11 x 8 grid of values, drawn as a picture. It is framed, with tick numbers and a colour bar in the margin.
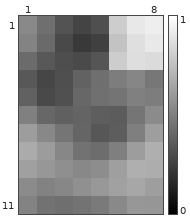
The top right is the ninth with the highest average. The ninth with the lowest average is the top middle. In the top right lies a patch that is higher than the rest. The centre is the smoothest part.
